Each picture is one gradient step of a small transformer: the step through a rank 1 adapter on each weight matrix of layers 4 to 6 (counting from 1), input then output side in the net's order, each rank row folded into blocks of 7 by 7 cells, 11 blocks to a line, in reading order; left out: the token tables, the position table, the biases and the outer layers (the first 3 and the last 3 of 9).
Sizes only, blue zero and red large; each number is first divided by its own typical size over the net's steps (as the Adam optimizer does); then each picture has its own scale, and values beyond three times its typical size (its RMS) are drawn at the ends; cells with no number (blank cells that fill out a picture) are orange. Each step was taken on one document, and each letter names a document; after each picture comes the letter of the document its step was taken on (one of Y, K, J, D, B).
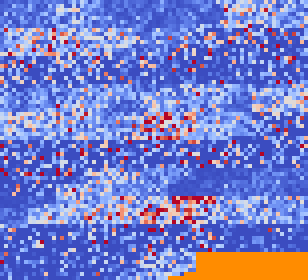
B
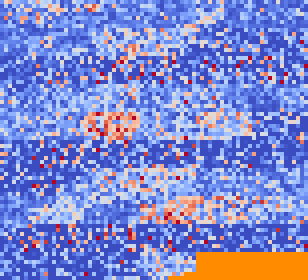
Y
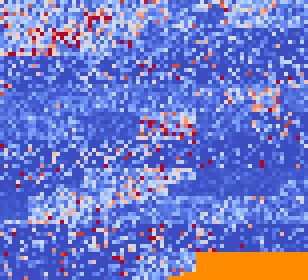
B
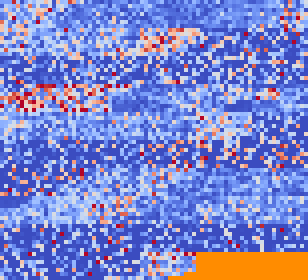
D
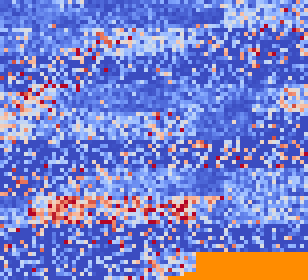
D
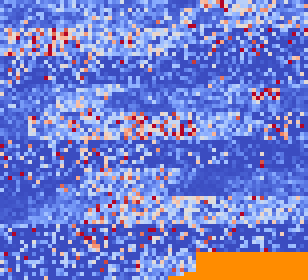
B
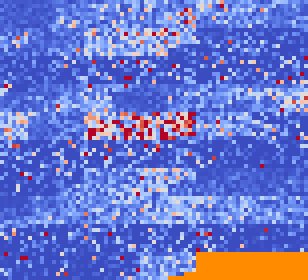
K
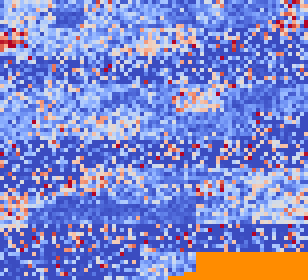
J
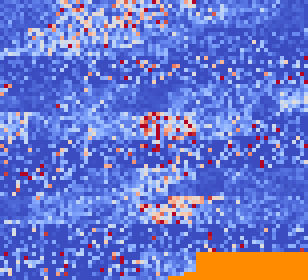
K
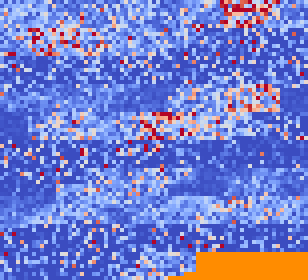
B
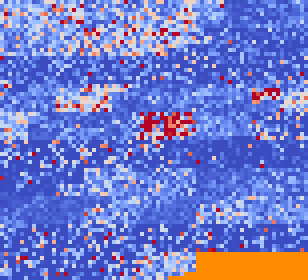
K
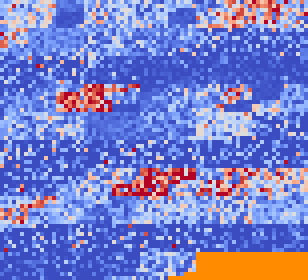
J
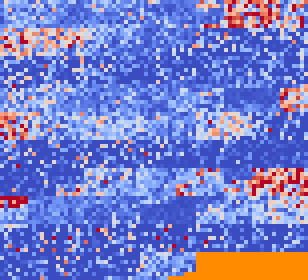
J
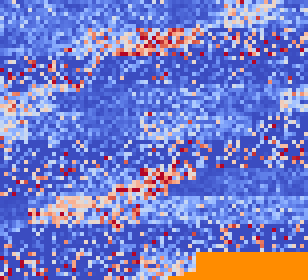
D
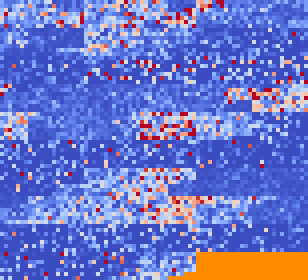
B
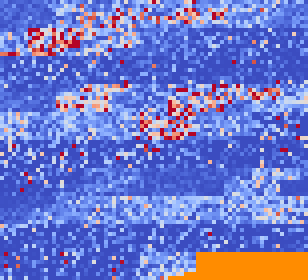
K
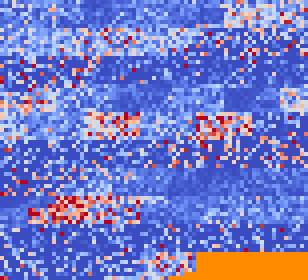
D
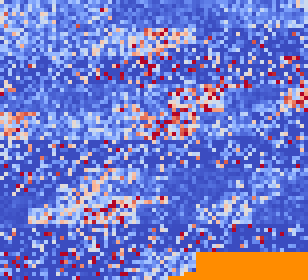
B
